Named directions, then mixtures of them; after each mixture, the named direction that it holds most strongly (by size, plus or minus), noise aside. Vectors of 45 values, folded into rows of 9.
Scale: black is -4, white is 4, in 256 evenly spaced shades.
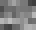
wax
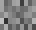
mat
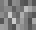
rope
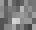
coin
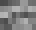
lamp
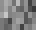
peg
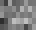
coin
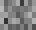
mat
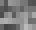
wax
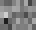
lamp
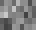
peg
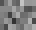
rope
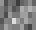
coin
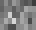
rope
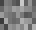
mat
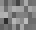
lamp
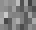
peg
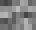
lamp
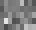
mat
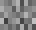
mat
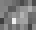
coin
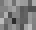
rope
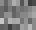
wax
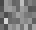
mat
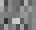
coin
